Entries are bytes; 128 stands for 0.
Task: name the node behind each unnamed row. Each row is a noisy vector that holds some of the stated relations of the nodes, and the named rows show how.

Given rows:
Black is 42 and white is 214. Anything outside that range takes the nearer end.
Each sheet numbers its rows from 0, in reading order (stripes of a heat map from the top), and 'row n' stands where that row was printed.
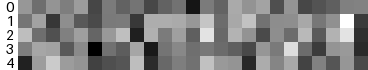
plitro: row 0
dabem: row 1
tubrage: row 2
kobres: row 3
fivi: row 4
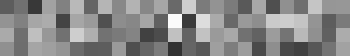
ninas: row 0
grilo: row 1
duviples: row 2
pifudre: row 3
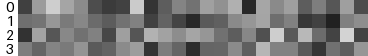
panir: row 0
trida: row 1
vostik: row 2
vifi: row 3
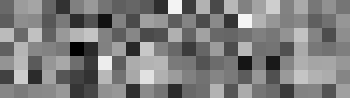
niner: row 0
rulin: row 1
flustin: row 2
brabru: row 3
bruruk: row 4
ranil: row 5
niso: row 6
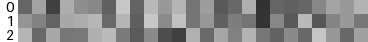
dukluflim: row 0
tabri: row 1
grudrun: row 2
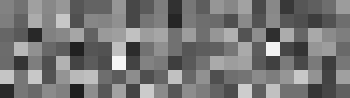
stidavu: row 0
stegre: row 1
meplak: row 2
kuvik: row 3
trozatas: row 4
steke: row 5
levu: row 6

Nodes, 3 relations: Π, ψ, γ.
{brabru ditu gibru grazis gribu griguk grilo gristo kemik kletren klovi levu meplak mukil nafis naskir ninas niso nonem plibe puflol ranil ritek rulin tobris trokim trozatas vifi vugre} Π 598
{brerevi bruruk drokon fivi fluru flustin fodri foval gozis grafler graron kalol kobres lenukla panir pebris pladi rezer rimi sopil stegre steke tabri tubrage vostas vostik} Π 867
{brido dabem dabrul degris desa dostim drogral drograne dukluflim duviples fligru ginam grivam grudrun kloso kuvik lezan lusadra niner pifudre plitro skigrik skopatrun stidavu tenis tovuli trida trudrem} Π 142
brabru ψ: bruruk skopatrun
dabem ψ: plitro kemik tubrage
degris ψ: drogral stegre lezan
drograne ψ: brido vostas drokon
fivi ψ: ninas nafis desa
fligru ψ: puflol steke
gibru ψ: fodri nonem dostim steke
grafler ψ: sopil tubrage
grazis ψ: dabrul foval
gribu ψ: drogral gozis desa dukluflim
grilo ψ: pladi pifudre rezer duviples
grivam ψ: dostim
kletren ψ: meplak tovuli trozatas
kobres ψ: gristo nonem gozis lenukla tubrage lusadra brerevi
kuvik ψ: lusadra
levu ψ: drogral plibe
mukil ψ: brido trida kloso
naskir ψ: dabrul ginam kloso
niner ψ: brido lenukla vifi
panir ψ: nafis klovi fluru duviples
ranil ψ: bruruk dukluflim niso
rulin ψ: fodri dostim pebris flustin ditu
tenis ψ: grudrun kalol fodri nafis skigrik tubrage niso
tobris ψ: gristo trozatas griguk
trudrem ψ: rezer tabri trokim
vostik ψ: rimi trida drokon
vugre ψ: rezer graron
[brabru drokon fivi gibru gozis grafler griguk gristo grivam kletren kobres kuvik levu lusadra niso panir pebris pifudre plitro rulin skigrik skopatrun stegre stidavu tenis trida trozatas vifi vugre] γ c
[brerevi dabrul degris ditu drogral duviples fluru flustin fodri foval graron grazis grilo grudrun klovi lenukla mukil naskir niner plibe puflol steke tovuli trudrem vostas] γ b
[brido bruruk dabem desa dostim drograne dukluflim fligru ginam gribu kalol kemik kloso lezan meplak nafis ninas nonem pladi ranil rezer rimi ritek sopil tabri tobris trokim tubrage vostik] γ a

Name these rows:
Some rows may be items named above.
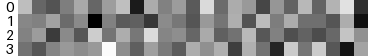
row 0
tubrage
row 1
grafler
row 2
kloso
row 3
drogral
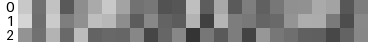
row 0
brerevi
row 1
graron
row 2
pebris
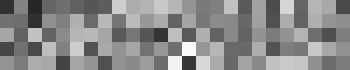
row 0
tobris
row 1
ritek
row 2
vostas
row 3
nafis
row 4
grilo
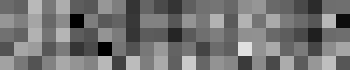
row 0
drokon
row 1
grafler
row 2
drokon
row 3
grivam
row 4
sopil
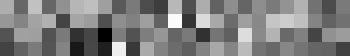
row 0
vostas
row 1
grilo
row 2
grivam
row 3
kletren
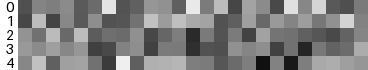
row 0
degris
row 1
fligru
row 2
pebris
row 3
skopatrun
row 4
bruruk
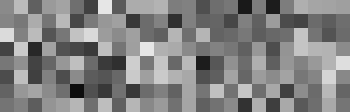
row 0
bruruk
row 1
gozis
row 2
foval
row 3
ranil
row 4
dostim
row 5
fligru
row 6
tenis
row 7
rimi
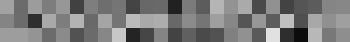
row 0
plitro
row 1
trokim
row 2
lusadra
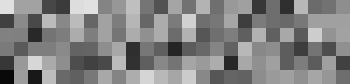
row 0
dabrul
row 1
desa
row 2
nonem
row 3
vifi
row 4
panir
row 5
gribu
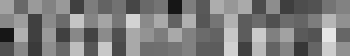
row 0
plitro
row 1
ginam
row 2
drograne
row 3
brido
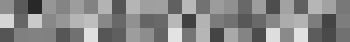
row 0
kemik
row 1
graron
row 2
degris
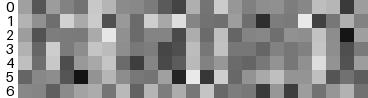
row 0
klovi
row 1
rezer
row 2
plibe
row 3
fluru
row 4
fodri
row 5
mukil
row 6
kalol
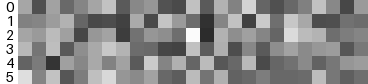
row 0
tovuli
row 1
vugre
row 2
trudrem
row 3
lenukla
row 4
lezan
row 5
foval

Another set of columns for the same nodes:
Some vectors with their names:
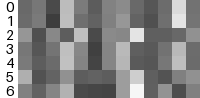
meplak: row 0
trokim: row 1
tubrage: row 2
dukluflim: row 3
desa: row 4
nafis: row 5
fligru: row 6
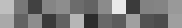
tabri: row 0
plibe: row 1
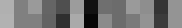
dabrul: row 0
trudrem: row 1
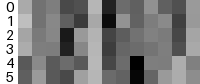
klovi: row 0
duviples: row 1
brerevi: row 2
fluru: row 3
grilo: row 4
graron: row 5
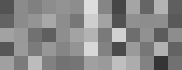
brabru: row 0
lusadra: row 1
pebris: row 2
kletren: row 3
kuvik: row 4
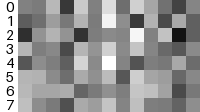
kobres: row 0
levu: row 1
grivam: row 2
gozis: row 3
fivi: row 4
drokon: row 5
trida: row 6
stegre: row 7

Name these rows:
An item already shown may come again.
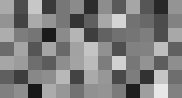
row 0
degris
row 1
dabem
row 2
fluru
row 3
vugre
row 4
pebris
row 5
gribu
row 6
rezer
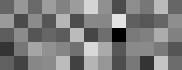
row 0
trozatas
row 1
tubrage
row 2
grilo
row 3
tenis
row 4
gribu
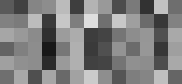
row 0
gribu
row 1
kobres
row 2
vostas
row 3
fodri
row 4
vostas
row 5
vugre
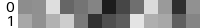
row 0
niner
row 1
drograne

